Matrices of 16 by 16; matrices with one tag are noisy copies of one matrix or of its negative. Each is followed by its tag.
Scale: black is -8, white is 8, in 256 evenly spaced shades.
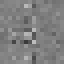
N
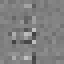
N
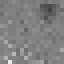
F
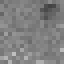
F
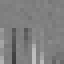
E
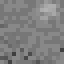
F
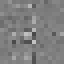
N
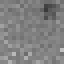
F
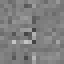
N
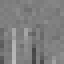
E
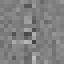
N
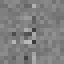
N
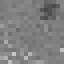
F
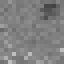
F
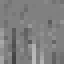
E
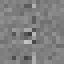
N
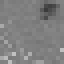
F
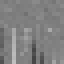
E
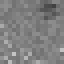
F
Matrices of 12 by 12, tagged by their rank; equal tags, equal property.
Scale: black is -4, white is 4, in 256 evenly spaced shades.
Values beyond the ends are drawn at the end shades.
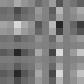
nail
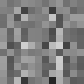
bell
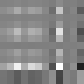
nail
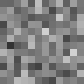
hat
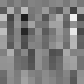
bell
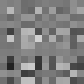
bell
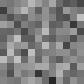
hat
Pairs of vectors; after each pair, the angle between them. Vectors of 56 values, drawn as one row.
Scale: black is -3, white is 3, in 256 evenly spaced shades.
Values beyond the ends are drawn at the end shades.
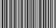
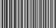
nearly parallel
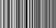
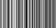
nearly parallel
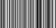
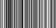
partly opposed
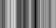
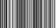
partly aligned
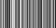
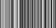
orthogonal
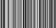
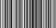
partly opposed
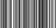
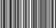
partly aligned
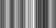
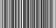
orthogonal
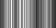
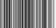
partly opposed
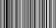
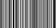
orthogonal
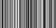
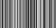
nearly parallel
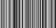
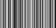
partly aligned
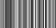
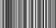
nearly parallel
